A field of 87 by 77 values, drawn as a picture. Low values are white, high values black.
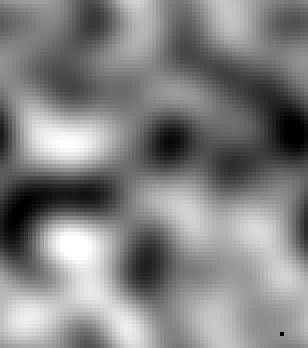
Average level on the scale: 50%. Ninth with the highest average: middle right. Roughest part: middle left. Lone odd cells: 1, higher than its neighbours. Histogram: bell-shaped.
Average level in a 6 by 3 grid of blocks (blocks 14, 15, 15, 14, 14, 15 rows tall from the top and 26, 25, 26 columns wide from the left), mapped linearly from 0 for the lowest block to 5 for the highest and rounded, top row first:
322 | 324 | 145 | 522 | 131 | 011
